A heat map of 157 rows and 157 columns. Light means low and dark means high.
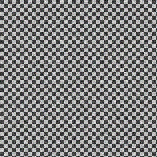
Seam: none. Histogram: two levels. Odd rows or columns: none. Average level on the scale: 50%. Grain: checkered. Slope: none.
